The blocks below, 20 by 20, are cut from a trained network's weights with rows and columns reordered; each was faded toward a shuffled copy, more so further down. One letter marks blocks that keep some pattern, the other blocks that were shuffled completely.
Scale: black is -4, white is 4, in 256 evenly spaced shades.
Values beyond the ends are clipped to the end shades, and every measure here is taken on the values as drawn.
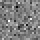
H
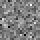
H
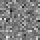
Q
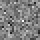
H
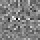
Q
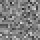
H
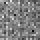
Q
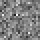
H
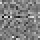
Q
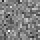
H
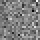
Q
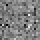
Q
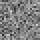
H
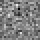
Q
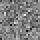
H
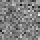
H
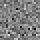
Q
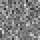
H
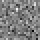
H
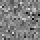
H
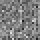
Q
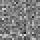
Q
